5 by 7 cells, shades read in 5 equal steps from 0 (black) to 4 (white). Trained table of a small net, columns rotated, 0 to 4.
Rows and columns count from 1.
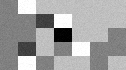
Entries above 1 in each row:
7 6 6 6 7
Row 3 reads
2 2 3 0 3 3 2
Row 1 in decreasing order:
4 3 3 3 3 3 2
